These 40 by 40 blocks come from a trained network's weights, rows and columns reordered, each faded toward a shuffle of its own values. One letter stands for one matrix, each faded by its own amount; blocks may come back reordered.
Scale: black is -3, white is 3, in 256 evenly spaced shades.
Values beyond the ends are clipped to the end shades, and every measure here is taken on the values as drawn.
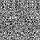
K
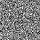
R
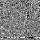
K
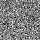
R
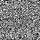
R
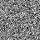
R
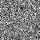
R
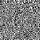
K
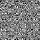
K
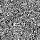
R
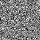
R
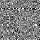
K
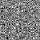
K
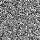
R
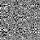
K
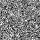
R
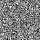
R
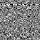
K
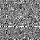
K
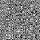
K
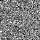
R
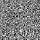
K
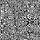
K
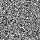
R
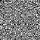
K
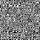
K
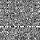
K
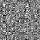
K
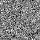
R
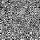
K
